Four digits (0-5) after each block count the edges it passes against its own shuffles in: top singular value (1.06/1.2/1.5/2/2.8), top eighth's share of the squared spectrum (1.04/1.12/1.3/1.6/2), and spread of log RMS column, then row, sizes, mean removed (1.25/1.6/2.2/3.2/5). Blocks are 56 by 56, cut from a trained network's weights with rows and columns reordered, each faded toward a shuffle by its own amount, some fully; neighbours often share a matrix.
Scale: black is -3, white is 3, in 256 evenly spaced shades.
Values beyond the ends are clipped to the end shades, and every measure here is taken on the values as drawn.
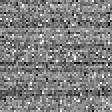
3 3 1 1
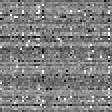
4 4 2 2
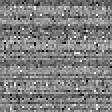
4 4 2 2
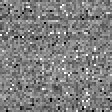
2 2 0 1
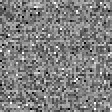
2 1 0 0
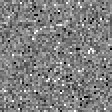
0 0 0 0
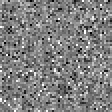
2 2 1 0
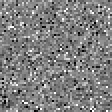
0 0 0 0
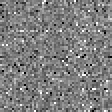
2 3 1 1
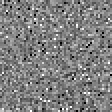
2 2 0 0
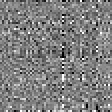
4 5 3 3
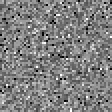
0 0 0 0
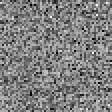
0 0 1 0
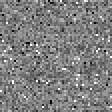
0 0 0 0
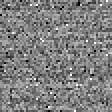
2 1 0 0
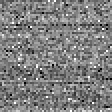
3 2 1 0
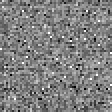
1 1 0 0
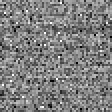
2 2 0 0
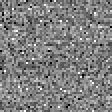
1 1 0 0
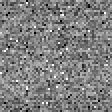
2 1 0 0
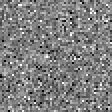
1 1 0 0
